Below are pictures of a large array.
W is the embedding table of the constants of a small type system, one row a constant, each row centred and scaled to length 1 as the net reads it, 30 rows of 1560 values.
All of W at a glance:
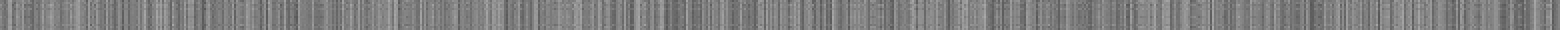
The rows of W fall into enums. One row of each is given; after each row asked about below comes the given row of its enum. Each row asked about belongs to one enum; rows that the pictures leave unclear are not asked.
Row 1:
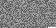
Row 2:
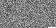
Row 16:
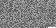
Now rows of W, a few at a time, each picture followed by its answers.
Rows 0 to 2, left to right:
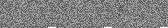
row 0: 1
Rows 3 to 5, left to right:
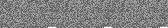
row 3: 1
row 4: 16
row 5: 16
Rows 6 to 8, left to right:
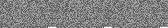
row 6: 1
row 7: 16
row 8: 1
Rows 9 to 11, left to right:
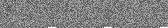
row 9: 2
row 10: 16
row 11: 1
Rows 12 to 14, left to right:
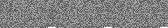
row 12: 16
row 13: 1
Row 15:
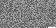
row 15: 16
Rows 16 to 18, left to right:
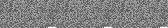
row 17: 16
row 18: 16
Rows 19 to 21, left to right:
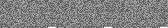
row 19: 1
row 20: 1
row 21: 16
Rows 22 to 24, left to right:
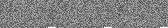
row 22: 16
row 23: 1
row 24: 2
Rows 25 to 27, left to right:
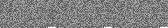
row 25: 16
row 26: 1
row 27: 1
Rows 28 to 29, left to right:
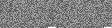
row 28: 16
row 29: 1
